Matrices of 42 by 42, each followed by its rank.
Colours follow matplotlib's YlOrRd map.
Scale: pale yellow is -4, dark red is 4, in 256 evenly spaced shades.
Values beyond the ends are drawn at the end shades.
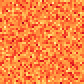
full rank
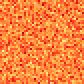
full rank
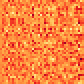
five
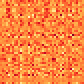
five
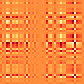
one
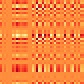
one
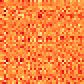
five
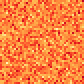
full rank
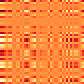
one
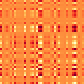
one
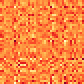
five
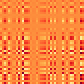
one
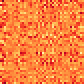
five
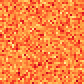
full rank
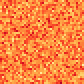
full rank
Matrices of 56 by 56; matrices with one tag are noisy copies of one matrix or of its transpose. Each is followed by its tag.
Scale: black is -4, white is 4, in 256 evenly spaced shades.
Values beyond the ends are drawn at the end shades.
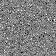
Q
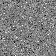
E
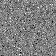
Q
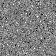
E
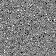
Q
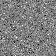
E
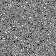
E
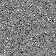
Q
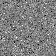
E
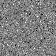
E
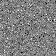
Q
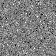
E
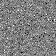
Q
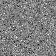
E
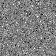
E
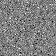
Q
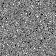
E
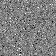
Q
